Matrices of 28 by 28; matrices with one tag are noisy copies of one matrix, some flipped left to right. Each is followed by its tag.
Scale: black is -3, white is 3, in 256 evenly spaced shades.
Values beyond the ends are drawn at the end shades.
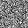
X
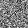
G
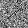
G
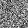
G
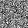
X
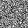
X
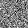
G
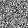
X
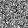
X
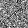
G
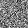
G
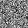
X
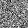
G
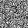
X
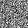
X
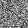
G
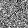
G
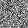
G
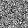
X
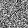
G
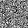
X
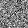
G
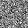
X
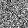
G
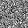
X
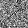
G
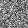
G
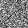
G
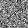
G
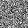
X
